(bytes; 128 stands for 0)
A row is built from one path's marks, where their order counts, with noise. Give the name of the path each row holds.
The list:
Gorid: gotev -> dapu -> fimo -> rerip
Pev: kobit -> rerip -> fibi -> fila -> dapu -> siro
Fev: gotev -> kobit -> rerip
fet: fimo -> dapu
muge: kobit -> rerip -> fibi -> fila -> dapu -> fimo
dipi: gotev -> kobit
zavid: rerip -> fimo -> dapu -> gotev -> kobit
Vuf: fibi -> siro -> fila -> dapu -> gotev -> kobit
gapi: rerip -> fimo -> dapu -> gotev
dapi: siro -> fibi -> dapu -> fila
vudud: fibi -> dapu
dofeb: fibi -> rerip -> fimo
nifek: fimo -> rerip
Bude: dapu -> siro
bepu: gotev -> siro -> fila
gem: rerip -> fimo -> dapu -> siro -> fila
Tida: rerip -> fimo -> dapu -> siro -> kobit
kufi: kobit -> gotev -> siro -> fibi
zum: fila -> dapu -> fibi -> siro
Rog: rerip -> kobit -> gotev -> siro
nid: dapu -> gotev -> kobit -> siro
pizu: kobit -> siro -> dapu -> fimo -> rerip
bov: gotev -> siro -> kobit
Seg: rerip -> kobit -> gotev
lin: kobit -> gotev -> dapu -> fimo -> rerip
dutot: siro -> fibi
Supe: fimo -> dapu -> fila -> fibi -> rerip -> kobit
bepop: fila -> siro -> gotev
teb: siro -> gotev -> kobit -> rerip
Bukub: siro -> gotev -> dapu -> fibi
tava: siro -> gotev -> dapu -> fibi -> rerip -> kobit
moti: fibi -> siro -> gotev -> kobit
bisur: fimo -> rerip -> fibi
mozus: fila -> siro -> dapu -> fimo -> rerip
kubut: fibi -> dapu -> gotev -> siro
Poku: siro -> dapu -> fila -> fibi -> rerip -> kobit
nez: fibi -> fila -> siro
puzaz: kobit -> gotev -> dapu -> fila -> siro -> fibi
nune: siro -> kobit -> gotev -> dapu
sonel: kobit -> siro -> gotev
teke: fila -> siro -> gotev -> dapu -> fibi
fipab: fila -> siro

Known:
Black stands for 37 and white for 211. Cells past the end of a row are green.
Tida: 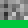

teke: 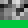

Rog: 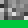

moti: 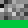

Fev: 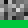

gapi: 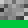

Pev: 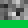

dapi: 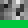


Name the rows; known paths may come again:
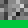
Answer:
tava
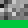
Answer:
moti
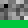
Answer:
gem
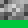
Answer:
dipi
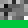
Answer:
mozus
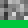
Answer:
Tida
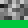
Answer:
bepop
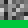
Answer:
teb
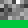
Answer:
muge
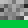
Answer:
gapi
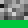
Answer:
sonel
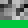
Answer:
teke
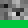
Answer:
Pev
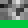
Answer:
puzaz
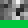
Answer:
dapi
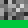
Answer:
Fev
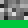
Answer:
Rog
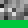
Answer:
bov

